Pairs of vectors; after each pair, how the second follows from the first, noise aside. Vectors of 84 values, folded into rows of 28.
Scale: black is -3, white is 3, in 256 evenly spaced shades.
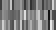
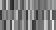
shuffled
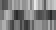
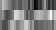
negated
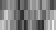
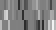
partly zeroed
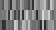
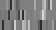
partly zeroed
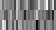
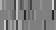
partly zeroed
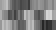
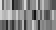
shuffled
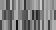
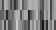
shuffled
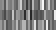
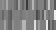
partly zeroed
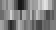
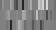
partly zeroed
